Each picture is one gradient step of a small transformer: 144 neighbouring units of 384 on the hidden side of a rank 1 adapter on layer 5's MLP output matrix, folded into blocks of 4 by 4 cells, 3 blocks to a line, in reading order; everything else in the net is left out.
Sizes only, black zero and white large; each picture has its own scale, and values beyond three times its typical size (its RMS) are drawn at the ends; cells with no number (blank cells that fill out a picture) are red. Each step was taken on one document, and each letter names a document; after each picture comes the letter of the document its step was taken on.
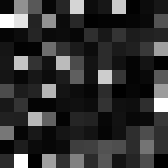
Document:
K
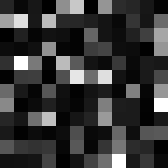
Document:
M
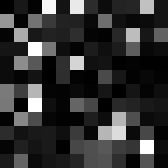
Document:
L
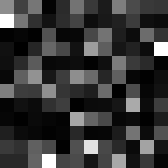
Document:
K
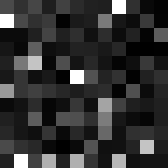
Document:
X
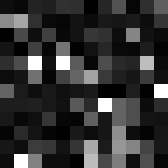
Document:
M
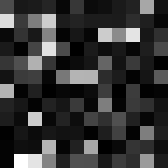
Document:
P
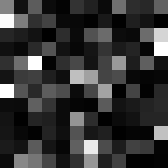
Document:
P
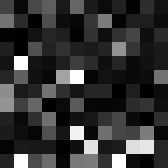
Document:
X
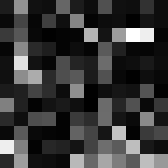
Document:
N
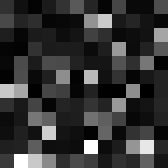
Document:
X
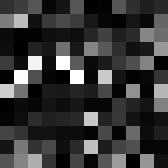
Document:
P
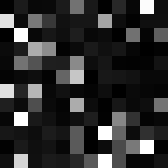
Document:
L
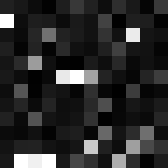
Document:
X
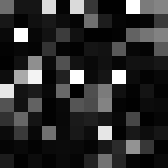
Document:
L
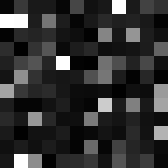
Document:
P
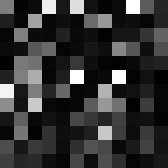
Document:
L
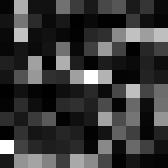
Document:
N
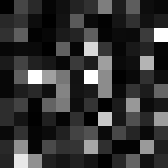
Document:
N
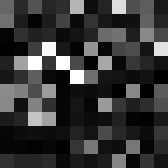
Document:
P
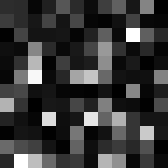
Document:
K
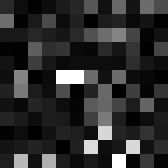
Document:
X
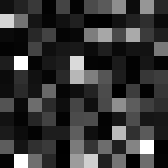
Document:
K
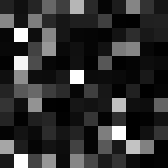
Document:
L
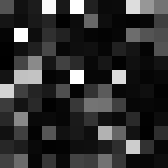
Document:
L
